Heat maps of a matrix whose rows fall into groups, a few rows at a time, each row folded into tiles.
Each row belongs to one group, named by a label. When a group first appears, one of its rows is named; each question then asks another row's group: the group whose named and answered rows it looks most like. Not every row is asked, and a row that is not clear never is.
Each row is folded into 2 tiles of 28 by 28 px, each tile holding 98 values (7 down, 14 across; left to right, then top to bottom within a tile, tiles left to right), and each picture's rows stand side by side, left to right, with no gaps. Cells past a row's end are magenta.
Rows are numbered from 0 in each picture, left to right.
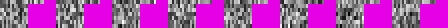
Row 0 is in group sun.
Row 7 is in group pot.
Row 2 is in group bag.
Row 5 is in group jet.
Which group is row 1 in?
sun
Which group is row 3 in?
pot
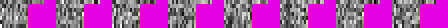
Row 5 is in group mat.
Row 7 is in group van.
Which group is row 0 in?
jet
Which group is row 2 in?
jet
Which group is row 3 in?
bag
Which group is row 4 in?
mat
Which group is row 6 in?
jet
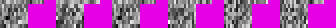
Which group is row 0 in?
van
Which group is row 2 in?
van
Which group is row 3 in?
bag
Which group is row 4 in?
sun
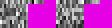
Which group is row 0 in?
bag
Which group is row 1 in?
pot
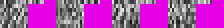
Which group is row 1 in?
bag
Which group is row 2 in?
pot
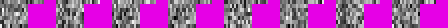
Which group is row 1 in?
mat
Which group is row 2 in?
van
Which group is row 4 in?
sun
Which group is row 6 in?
mat
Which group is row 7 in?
van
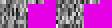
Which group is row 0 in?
mat
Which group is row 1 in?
bag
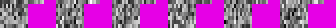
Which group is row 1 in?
van
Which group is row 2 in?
sun
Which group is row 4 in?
jet
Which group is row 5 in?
van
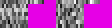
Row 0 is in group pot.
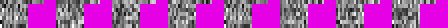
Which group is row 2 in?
mat
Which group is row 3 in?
jet
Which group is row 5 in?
bag
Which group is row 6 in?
van
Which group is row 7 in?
bag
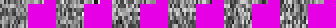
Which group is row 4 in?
mat
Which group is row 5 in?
sun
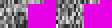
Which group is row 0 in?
pot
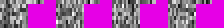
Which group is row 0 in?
mat
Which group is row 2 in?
sun
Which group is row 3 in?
jet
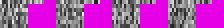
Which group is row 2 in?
sun
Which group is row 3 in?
mat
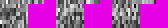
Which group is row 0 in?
bag
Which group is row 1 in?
pot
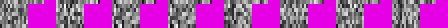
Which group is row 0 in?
sun
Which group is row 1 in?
pot
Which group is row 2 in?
van
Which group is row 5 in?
pot
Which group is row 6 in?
pot
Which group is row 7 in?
mat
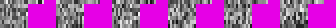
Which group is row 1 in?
pot
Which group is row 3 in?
sun
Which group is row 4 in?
sun
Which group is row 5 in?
pot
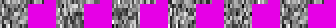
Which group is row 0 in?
van
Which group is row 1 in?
pot
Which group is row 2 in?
bag
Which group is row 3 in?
jet
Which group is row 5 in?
van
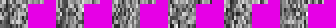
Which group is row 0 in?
mat
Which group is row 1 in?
mat
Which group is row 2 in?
mat
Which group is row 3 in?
van
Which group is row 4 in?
mat
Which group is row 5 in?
bag
